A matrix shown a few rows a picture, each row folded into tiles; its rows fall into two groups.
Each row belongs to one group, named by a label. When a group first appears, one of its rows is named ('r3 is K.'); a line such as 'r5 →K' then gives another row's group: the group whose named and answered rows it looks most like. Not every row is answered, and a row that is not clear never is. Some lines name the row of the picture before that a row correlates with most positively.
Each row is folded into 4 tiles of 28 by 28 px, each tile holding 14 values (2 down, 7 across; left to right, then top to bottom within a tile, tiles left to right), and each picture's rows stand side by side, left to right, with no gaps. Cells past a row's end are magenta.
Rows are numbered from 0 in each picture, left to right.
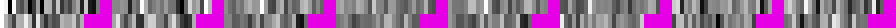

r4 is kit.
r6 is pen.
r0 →pen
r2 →kit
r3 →kit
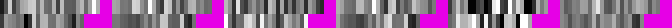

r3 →kit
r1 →kit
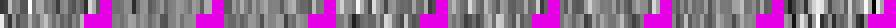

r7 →kit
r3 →kit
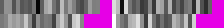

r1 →pen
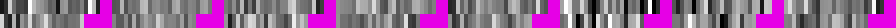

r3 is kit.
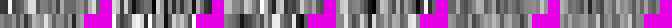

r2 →kit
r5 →pen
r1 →pen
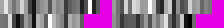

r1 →kit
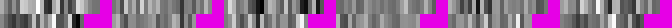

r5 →kit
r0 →kit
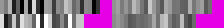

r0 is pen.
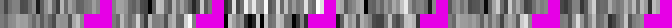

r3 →pen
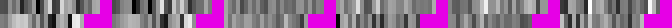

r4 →kit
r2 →pen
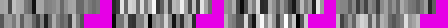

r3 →pen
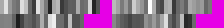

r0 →kit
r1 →kit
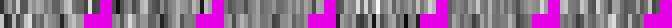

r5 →kit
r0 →pen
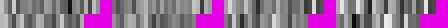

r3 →kit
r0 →pen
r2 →kit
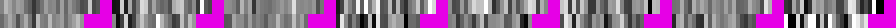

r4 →kit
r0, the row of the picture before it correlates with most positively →2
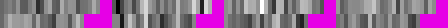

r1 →kit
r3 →kit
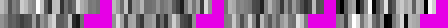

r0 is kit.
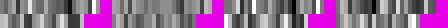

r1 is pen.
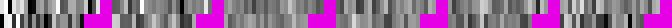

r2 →pen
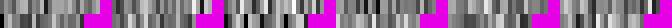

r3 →pen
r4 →kit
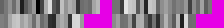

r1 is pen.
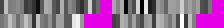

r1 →pen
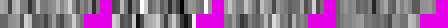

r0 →pen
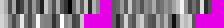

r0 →pen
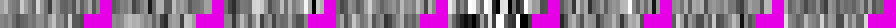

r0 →kit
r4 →kit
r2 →kit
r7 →pen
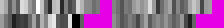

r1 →kit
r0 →kit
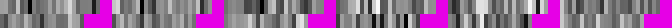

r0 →pen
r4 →kit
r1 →pen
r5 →pen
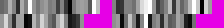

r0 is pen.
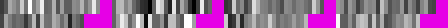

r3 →pen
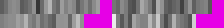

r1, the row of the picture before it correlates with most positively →3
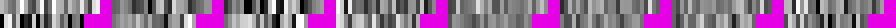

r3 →pen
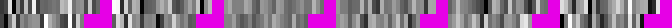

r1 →pen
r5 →pen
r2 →kit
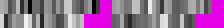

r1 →kit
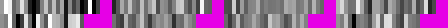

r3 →kit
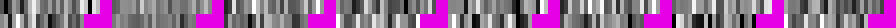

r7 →pen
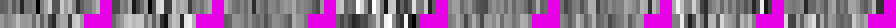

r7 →pen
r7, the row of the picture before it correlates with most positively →7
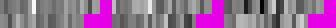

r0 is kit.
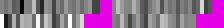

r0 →pen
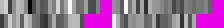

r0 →pen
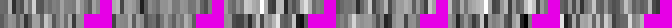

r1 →pen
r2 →kit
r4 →kit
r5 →pen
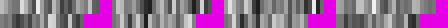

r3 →kit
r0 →kit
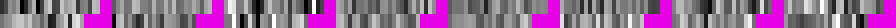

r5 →pen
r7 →kit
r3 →pen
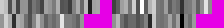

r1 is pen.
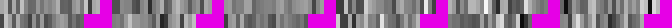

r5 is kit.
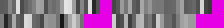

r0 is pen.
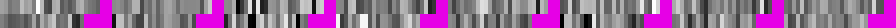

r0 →kit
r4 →kit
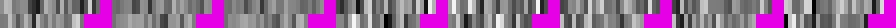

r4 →kit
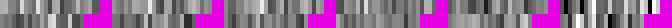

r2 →kit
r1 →kit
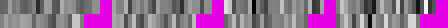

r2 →pen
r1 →pen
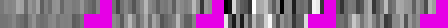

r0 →kit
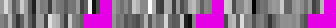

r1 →kit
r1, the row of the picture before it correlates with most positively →0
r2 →pen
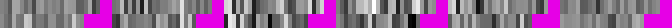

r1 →pen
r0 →pen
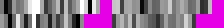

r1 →pen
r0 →kit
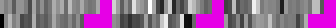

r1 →kit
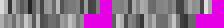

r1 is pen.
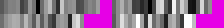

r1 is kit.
